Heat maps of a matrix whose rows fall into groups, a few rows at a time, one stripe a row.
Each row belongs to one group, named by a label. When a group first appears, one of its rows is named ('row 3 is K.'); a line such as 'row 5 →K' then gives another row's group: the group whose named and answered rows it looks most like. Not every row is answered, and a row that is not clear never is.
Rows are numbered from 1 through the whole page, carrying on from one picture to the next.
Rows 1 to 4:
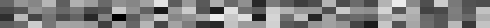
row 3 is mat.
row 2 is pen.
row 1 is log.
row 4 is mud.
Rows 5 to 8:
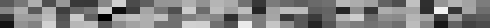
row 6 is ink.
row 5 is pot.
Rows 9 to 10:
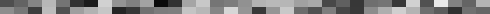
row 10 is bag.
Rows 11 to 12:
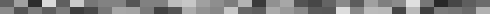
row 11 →bag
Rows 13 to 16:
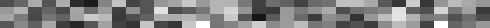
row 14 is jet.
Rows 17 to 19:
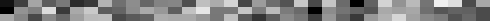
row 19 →bag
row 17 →mat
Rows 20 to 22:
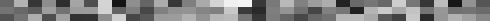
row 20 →jet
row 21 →bag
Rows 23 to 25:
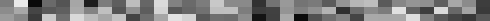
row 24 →jet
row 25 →bag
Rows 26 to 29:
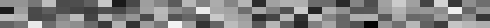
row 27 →mat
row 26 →ink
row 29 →mud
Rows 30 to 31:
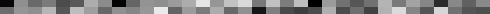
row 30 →mat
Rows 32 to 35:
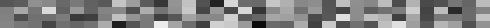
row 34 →pen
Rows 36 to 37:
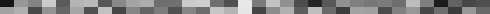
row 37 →jet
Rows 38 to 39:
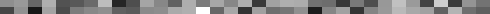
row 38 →ink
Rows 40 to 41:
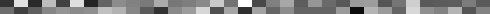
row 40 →jet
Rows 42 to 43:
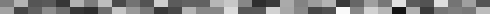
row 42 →jet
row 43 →pen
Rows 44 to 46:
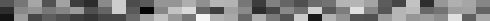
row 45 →pot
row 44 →pot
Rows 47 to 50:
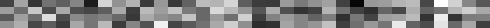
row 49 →ink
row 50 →jet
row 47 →jet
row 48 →mud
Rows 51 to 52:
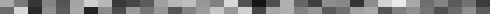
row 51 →bag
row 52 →jet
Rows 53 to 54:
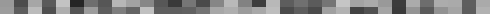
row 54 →mud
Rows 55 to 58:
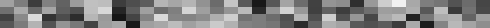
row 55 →bag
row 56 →ink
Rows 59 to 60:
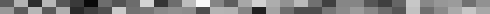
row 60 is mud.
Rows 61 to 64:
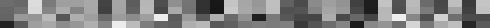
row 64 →log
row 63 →log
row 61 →mud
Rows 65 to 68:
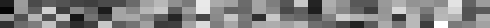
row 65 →mat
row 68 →ink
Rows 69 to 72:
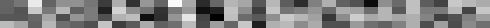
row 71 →pen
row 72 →ink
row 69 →mud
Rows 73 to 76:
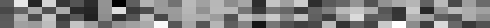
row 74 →pot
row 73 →ink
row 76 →log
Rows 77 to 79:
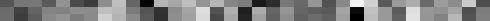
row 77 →pot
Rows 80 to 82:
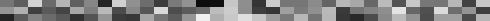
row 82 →mat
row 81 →jet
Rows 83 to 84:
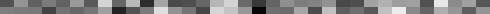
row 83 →jet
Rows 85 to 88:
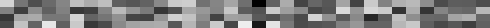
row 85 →bag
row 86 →pen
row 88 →log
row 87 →pot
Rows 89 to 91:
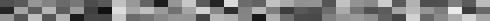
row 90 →log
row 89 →pen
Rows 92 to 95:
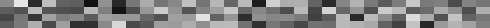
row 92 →ink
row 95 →pot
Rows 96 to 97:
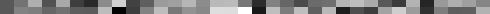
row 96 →pot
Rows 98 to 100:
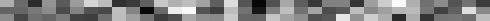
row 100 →pen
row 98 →bag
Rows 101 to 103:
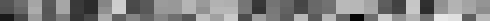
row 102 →pot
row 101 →pot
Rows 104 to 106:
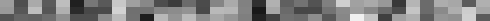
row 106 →pot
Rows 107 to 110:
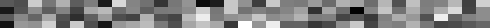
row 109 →ink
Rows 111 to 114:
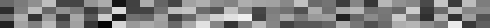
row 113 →jet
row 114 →log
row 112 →pot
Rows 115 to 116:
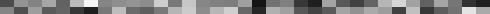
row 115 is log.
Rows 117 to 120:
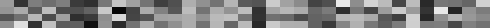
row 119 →pot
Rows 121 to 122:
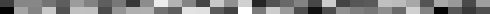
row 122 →log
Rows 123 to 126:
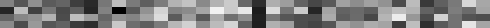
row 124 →mat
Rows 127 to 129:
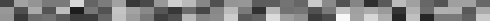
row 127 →pot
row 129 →pen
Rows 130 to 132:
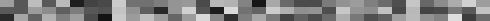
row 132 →log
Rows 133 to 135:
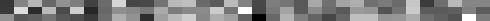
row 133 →pot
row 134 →jet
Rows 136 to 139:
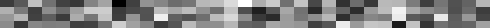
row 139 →pen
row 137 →bag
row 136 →mat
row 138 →jet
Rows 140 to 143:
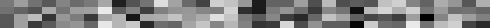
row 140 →mat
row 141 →bag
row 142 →pot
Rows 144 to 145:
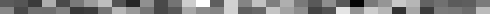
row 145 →pen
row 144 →bag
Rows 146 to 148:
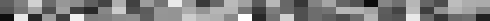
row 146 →mud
